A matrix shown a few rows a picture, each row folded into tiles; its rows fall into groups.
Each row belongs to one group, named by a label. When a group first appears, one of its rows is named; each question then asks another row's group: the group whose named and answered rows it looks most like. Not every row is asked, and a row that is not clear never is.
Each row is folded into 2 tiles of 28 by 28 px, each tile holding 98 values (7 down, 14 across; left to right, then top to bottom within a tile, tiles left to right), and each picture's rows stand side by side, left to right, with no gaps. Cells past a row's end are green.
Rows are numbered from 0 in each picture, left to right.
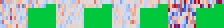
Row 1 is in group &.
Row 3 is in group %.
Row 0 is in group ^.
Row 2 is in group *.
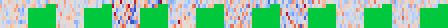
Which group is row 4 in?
^
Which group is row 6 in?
&
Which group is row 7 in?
^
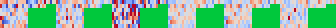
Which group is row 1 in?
^
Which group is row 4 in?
%
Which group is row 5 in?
&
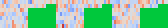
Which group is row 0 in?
&
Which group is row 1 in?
%
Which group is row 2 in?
%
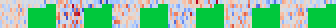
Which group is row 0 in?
^
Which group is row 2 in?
%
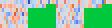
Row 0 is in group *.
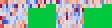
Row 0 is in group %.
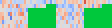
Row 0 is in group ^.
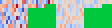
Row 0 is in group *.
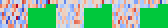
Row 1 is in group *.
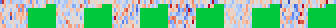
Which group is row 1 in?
&
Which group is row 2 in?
&
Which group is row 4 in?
*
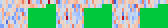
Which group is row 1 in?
^
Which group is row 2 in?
^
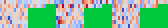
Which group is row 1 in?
%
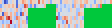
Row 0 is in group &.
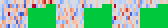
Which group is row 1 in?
&
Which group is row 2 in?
&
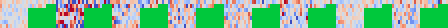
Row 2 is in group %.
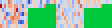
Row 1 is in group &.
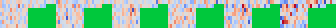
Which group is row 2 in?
^
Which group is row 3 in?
*
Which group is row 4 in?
^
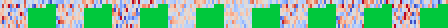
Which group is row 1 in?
%
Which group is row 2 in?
&
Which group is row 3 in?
%
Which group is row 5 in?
%
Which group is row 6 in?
%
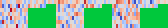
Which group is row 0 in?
^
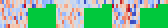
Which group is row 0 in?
^
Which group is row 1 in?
*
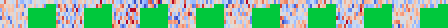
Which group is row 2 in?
*
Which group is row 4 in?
&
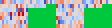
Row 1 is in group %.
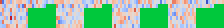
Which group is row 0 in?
^
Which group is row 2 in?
*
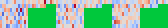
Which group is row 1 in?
^
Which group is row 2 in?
%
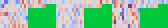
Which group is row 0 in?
&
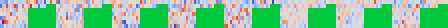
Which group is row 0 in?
%
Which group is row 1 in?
^
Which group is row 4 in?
*
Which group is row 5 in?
%
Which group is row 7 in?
&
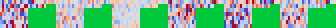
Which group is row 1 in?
*
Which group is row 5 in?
*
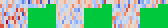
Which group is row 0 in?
*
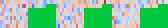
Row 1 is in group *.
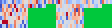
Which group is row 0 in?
%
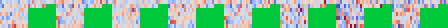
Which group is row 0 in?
&
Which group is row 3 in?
%
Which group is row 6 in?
&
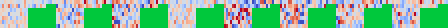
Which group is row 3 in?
*
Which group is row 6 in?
%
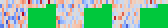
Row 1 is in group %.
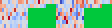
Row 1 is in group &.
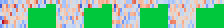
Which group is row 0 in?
%
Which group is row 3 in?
%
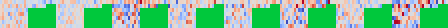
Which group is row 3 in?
*
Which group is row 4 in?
^
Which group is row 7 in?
%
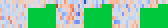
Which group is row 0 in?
&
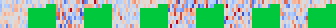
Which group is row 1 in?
&
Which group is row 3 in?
*
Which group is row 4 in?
&
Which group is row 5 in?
&
